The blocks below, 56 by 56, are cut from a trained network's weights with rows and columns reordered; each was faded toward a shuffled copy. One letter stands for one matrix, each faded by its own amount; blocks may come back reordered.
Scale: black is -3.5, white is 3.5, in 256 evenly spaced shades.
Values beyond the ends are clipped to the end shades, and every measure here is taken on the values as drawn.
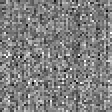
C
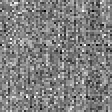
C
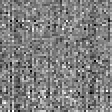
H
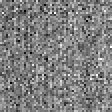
C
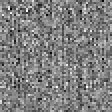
C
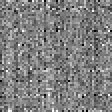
H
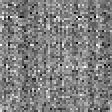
H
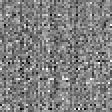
H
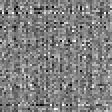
H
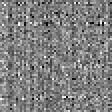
H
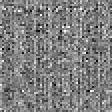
H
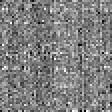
H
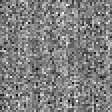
C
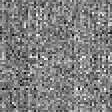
C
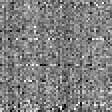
H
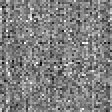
C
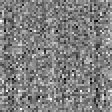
C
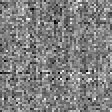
C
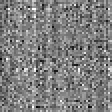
H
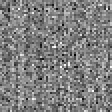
C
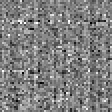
H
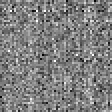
C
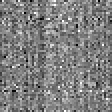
H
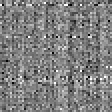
H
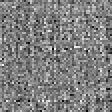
C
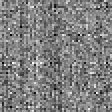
C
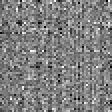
H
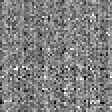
H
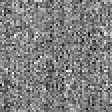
C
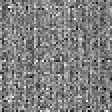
H
